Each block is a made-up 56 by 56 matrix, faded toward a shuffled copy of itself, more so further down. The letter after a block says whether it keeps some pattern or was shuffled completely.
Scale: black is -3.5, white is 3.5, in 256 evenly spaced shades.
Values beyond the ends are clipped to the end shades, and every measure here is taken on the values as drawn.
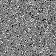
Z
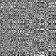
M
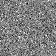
Z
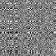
M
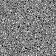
Z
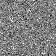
Z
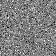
Z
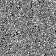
Z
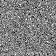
Z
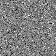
Z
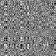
M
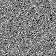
Z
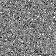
Z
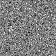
Z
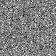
Z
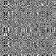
M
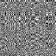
M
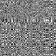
M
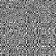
M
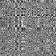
M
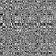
M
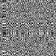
M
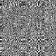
M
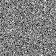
Z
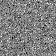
Z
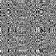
M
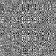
M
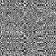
M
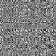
M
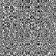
M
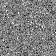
Z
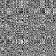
M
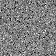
Z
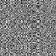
M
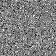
Z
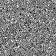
Z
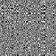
M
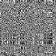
M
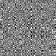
M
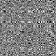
M
